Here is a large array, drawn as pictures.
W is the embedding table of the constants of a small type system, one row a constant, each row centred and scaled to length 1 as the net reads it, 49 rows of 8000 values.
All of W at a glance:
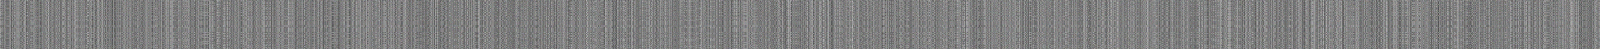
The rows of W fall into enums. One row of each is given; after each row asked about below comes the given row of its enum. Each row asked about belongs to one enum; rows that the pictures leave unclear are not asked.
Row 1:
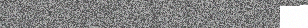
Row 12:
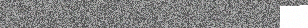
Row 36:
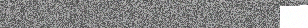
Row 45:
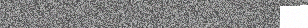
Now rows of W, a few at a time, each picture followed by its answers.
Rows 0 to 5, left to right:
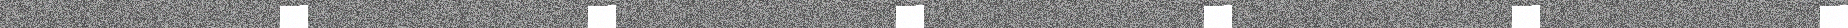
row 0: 12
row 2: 36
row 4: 12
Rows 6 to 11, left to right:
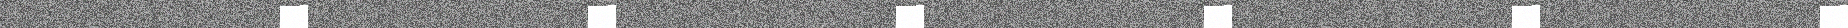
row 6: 1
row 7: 36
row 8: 45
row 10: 1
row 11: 36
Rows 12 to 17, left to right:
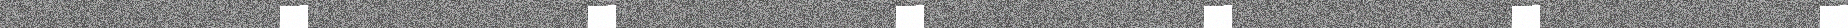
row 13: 36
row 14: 36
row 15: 12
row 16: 45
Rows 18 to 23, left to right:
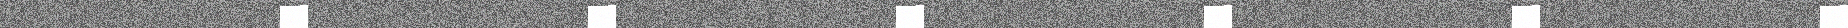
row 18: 36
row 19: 45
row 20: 1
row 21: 36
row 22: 36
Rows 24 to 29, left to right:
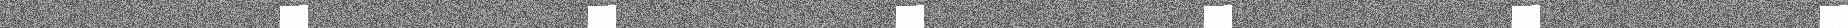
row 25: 45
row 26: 45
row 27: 1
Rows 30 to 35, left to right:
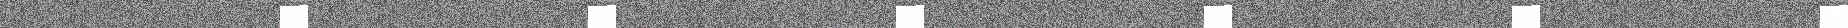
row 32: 12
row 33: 45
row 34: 12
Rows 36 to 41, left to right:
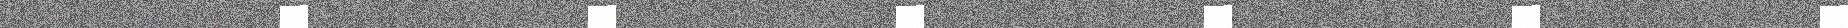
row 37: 12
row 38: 45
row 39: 1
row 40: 1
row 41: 12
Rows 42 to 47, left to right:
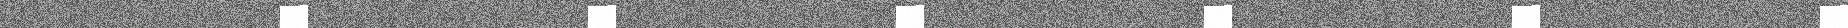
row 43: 12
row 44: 36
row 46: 1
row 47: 45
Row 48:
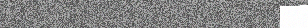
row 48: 36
